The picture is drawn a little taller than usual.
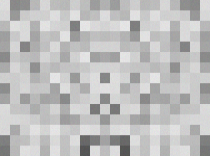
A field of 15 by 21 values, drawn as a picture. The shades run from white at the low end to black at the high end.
Values change most from cell to cell in the bottom middle. The values are skewed, with a long tail toward high values. Fine speckle covers the field. The left and right halves mirror each other. There is no overall slope.
